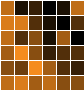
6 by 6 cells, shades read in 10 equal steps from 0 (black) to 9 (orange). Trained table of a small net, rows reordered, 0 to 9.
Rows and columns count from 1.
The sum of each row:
18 23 22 28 29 38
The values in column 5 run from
0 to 6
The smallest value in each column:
5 1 2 0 0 0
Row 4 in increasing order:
2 3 3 5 6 9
